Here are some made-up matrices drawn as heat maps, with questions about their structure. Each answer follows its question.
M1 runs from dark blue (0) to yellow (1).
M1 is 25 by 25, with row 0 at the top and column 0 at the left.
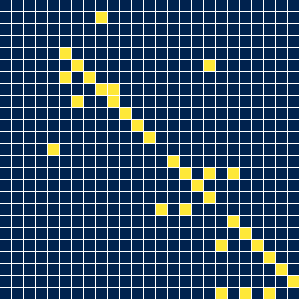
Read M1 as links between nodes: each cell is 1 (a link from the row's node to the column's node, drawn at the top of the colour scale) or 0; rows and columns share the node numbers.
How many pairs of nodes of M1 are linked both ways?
1
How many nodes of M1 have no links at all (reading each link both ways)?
3
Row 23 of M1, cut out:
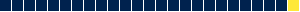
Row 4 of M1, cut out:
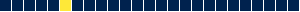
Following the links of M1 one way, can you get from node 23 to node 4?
no
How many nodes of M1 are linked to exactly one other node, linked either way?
1
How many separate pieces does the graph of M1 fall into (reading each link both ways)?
4
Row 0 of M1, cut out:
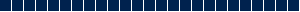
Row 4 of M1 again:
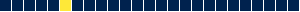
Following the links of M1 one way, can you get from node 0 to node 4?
no
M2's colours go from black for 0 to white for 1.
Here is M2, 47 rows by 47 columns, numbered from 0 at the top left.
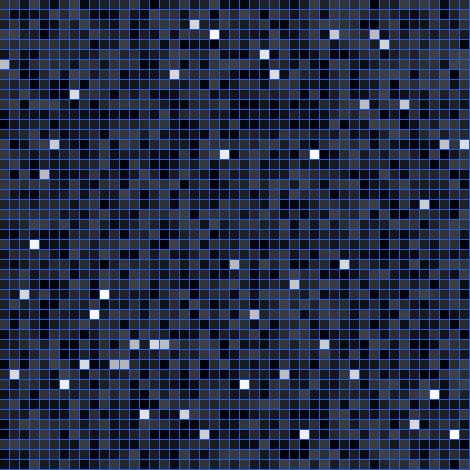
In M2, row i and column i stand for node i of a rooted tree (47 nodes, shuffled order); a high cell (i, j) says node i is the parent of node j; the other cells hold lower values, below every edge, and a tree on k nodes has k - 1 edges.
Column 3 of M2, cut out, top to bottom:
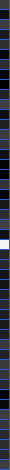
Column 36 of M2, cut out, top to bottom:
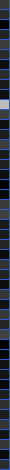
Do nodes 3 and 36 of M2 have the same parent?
no
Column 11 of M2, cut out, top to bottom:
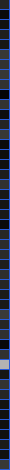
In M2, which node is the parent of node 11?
36
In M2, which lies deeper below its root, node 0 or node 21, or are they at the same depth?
node 21
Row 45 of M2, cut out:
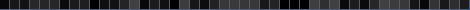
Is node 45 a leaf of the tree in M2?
yes
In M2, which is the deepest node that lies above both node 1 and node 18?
41
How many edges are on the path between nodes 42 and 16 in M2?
6
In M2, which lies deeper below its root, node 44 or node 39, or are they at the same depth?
node 44
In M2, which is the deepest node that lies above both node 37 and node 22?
15
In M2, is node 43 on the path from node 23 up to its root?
yes
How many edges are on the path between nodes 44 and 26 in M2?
3
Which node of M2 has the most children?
34
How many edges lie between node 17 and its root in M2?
13
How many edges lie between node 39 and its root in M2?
0
